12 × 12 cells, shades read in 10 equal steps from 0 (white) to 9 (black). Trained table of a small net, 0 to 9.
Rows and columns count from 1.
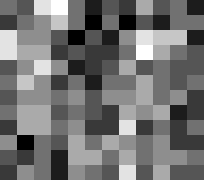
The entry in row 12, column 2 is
4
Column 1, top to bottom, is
5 7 1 1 6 5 6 5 7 4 6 7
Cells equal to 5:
33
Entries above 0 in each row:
11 12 12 11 12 12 12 12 12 12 12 12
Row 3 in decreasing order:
9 8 8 6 6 4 4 4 2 2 1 1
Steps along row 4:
up same up down up same down down up up up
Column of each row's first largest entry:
6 6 5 4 5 6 12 11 1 2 4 4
